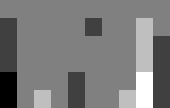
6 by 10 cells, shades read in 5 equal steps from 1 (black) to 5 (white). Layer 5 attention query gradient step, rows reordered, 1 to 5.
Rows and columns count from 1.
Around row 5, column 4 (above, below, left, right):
3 3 3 2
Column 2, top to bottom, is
3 3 3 3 3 3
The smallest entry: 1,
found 2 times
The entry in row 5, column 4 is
3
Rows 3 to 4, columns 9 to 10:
4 2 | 4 2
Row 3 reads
2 3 3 3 3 3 3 3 4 2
